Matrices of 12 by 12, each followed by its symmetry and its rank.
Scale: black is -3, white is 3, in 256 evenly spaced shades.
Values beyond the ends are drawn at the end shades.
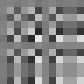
symmetric, rank one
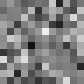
antisymmetric, full rank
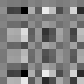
neither, rank one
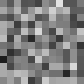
antisymmetric, full rank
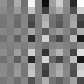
neither, rank one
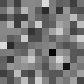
symmetric, full rank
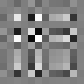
symmetric, rank one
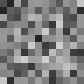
symmetric, full rank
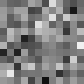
antisymmetric, full rank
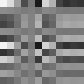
neither, rank one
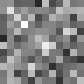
symmetric, full rank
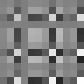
symmetric, rank one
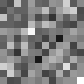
symmetric, full rank
